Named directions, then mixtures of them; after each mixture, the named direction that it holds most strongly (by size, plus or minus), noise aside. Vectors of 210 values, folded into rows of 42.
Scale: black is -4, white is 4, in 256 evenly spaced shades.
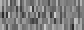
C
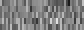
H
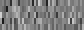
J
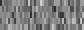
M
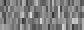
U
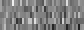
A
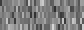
M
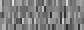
A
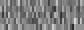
C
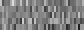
A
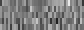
H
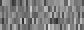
H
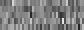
M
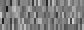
J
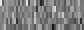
M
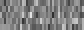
U
